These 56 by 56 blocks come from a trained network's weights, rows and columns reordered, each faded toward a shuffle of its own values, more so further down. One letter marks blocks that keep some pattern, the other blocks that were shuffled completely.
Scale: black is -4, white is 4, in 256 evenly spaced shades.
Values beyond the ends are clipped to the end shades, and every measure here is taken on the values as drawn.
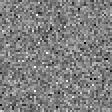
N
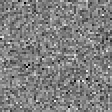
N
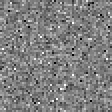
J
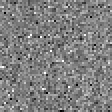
J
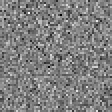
J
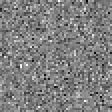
N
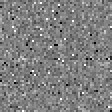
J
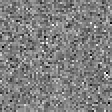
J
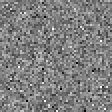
N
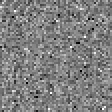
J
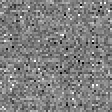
J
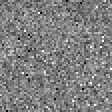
N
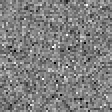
N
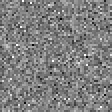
N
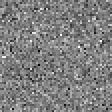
J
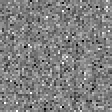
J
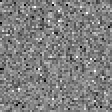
N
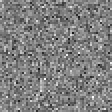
J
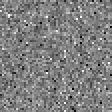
N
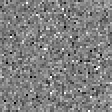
N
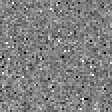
N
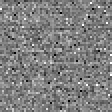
J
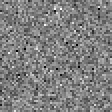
N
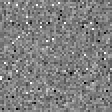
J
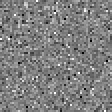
N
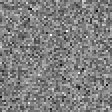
N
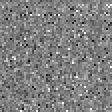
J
